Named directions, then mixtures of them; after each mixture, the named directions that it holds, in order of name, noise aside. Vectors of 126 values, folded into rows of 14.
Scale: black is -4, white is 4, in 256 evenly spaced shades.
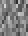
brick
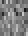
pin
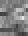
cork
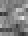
cork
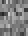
cork, pin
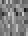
pin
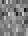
pin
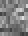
brick, cork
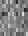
brick, pin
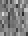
brick, pin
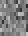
brick, cork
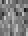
pin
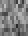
brick, cork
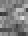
cork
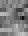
cork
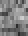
brick, cork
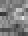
cork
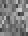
brick, cork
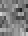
brick, cork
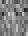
pin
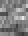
cork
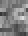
cork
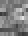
cork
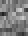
cork, pin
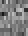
cork, pin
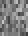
brick, cork
